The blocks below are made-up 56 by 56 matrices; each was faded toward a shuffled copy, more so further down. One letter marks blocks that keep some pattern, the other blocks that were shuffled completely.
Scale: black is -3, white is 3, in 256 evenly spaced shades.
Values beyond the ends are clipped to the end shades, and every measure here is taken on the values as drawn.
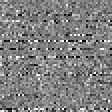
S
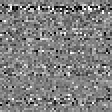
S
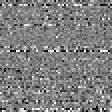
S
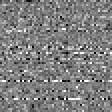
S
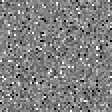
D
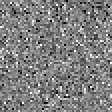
D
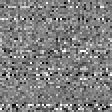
S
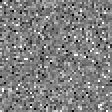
D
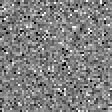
D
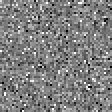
D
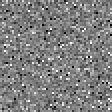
D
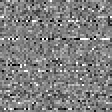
S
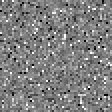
D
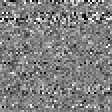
S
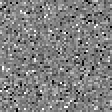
D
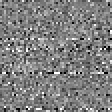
S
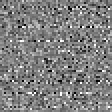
S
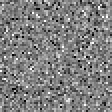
D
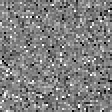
D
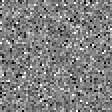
D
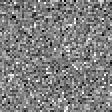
D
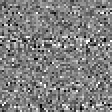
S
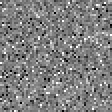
D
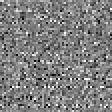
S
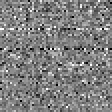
S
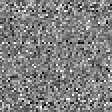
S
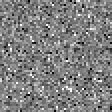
D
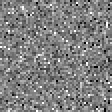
D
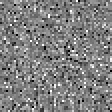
D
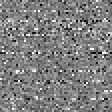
S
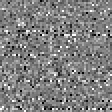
S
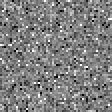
D
